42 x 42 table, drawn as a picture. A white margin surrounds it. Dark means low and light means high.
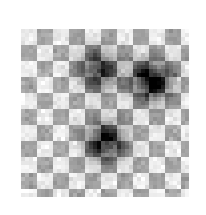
Dips: three. Mirror symmetry: none. Average level on the scale: 70%. Odd rows or columns: none.
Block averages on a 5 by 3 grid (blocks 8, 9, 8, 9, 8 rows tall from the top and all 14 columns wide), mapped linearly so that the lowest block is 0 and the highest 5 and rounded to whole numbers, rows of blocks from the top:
5 4 4
5 1 0
5 4 4
5 1 5
5 5 5
